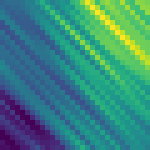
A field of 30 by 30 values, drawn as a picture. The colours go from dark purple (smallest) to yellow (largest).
Grain: diagonal, down to the right. Ninth with the highest average: top right. Ninth with the lowest average: bottom left. Lone odd cells: none. Slope: up to the top right. Odd rows or columns: none.
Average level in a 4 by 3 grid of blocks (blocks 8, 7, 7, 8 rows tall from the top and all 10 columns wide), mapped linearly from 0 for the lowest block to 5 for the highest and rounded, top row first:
2 4 5 / 2 3 5 / 1 2 4 / 0 2 3
